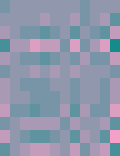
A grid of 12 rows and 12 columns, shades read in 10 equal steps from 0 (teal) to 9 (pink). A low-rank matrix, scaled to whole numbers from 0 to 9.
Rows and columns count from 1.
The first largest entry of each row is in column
2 5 12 4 12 4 1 1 12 3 12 4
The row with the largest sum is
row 4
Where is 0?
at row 4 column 12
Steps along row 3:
down down same down up up down up down down up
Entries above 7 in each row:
0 0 0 3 0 0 0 0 1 0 1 0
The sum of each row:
58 60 53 66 56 61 57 57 57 62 57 65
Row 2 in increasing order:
3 4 5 5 5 5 5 5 5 6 6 6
